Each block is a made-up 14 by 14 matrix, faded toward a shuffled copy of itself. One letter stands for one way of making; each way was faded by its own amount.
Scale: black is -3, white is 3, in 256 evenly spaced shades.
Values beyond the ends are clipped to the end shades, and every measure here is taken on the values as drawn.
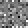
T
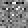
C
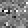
C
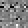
C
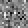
C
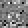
C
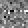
C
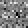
C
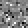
T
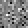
T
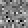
C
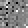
T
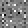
T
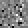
T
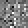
T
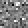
T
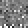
C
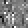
T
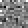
C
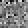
C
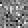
T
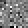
T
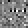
C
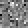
T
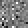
T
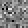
C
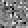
T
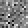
T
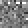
C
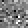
C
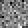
T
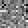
T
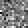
T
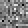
T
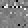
C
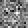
C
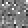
T
